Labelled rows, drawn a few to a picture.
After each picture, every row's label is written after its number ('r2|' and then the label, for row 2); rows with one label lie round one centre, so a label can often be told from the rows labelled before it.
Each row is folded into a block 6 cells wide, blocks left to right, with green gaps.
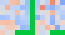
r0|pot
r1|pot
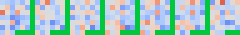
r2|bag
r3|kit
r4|pot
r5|pot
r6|pot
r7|pot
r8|kit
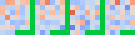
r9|kit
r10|kit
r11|bag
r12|kit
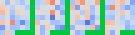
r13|bag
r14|pot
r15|kit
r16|pot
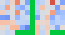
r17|pot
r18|pot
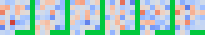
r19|bag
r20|pot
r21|kit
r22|pot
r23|bag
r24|bag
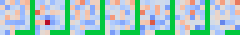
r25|kit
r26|bag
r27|kit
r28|kit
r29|bag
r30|pot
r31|kit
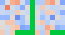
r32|pot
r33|pot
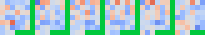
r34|bag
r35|kit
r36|kit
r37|kit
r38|kit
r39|pot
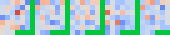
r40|pot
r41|kit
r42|kit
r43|bag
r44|kit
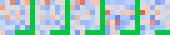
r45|kit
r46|kit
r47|kit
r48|bag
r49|bag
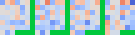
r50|kit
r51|kit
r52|kit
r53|pot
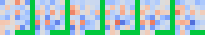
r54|pot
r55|bag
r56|bag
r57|bag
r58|bag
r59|bag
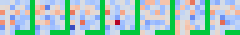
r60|bag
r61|bag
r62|bag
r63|bag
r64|kit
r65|pot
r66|bag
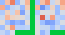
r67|kit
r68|kit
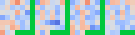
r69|pot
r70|kit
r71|pot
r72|kit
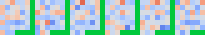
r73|kit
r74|bag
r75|kit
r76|pot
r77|pot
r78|kit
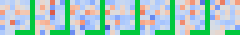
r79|bag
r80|pot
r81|bag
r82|bag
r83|bag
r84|pot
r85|kit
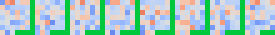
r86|kit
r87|bag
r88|kit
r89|kit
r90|bag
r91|pot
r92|bag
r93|kit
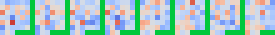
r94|bag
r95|bag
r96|bag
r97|bag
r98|pot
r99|pot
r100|kit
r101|pot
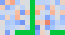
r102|kit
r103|bag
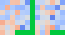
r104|pot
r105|pot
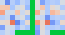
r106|bag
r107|bag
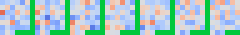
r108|bag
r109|bag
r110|pot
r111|pot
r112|bag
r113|kit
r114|kit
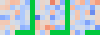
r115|pot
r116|pot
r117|kit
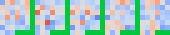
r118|kit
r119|bag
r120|bag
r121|pot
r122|pot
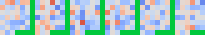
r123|kit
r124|pot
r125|bag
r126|bag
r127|kit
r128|pot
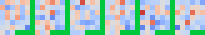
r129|kit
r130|pot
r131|kit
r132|pot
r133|bag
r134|bag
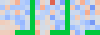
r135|pot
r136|pot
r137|kit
